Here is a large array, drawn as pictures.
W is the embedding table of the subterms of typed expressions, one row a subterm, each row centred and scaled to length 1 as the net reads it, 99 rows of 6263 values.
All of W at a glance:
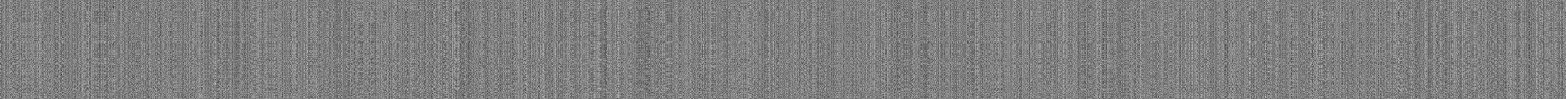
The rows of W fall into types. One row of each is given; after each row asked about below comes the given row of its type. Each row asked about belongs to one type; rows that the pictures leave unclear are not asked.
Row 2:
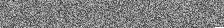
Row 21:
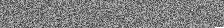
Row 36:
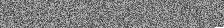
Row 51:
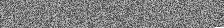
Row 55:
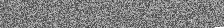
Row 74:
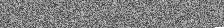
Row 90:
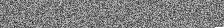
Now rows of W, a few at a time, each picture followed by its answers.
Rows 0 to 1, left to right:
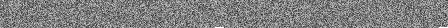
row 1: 36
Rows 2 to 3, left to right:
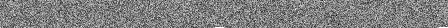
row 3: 74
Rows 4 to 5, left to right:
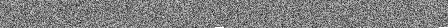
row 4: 2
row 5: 51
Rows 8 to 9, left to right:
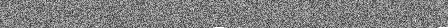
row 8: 51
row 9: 36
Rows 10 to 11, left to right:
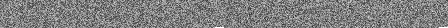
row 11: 55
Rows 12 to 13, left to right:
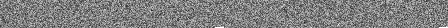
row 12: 55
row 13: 90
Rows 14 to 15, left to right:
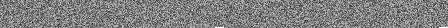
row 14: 21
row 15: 90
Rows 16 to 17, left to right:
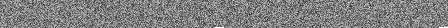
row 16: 36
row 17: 55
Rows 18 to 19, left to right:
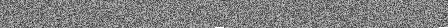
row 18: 21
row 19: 51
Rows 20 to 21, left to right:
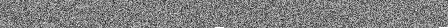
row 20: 36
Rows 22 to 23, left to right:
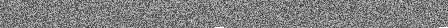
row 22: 55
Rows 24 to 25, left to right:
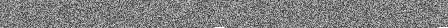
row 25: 2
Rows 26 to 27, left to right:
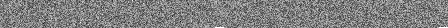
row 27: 2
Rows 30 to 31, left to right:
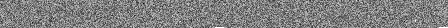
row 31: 74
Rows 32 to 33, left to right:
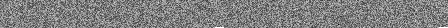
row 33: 51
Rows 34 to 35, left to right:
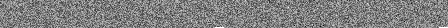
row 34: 2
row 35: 21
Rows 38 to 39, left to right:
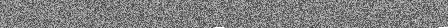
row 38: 36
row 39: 55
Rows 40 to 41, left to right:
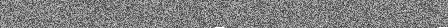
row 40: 36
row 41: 2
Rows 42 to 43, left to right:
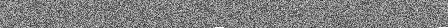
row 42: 2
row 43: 51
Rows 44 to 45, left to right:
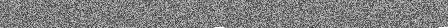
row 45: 55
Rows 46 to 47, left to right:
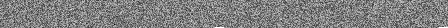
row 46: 51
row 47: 55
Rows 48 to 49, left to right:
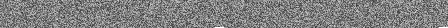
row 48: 55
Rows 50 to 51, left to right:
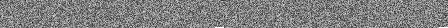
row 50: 21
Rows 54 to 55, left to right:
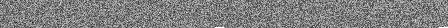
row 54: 90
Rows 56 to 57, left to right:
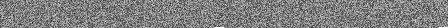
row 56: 51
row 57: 55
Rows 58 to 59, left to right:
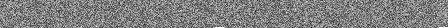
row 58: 2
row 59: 74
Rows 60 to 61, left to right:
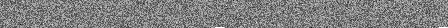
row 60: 51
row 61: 55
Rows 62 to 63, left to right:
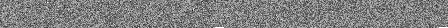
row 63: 2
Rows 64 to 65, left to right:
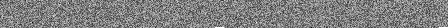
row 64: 21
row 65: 55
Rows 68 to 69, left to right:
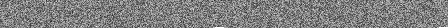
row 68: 51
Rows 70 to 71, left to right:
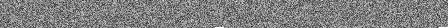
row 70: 74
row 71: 36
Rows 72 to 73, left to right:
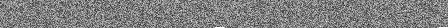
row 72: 2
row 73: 2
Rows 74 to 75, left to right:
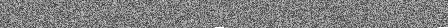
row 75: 51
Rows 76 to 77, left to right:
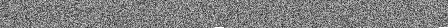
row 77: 51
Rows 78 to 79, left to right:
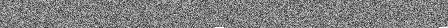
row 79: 90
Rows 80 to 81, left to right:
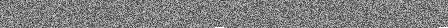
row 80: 21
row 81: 2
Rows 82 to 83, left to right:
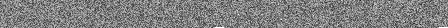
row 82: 36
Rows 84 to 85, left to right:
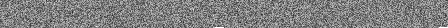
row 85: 36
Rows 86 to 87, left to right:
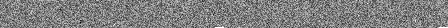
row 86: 90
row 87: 36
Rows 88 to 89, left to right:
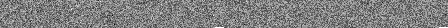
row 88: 74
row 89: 51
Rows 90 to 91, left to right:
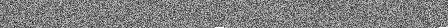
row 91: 36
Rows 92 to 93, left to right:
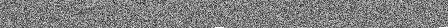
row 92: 55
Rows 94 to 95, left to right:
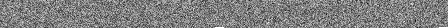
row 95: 2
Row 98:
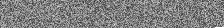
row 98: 36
